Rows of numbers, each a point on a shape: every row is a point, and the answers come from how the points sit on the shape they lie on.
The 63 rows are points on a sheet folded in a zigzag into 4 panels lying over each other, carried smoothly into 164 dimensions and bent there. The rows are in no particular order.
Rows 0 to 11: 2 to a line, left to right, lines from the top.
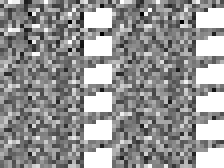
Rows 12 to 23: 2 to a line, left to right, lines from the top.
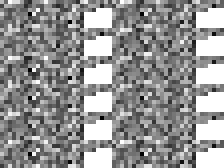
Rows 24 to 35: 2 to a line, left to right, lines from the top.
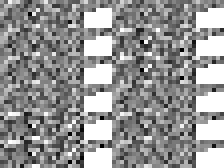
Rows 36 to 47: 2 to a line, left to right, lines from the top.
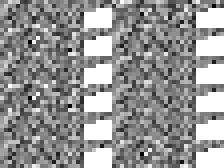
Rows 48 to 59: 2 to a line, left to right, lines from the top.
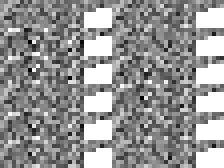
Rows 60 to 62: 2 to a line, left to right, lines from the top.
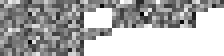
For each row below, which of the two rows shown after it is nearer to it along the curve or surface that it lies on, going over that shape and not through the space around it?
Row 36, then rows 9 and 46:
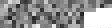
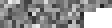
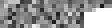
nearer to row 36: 46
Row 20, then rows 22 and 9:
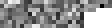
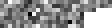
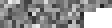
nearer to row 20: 9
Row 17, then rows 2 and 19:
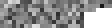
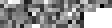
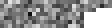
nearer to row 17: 2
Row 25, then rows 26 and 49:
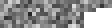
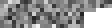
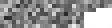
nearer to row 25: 49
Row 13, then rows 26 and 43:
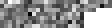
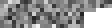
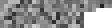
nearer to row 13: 43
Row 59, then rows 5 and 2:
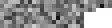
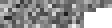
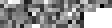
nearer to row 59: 5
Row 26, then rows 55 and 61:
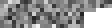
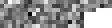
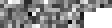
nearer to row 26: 61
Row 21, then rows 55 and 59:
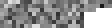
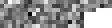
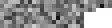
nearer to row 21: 55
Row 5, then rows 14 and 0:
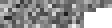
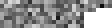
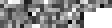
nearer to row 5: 14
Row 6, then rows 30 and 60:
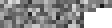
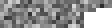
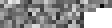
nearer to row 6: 30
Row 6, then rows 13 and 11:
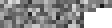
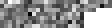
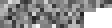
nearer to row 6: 13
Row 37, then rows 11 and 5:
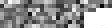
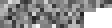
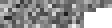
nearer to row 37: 5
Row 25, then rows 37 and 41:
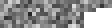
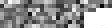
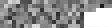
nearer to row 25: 37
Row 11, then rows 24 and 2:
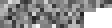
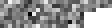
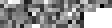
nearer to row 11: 2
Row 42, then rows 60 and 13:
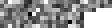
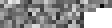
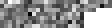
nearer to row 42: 13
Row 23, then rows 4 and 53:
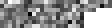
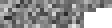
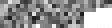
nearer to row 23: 4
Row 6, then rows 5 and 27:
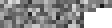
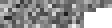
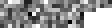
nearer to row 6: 5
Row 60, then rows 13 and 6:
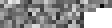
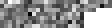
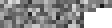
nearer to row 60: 13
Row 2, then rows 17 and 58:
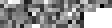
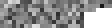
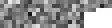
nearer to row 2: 17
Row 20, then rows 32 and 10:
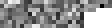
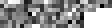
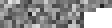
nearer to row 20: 32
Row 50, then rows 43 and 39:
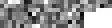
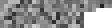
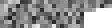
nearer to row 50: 39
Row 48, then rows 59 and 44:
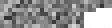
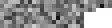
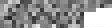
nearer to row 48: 59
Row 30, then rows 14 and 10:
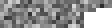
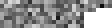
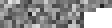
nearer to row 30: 14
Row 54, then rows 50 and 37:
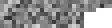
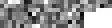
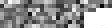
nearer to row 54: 37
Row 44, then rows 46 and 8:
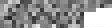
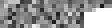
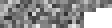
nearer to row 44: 8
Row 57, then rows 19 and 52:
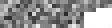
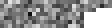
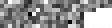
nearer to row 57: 52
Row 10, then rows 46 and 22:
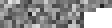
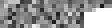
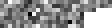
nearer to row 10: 22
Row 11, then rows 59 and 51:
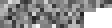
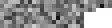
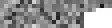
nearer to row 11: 51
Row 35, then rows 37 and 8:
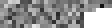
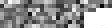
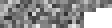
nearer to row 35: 8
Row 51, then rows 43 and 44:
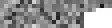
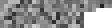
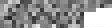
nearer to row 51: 43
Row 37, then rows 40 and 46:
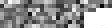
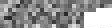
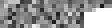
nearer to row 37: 40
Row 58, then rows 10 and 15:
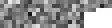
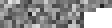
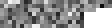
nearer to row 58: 10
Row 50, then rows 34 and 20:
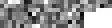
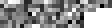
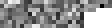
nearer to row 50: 34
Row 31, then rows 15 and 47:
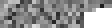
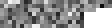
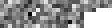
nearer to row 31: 15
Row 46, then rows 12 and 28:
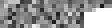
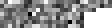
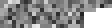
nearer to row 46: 28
